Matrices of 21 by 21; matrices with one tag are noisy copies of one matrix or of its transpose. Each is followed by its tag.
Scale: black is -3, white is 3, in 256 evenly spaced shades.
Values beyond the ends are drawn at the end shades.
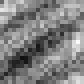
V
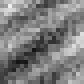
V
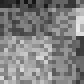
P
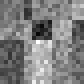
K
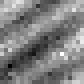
V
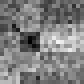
K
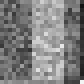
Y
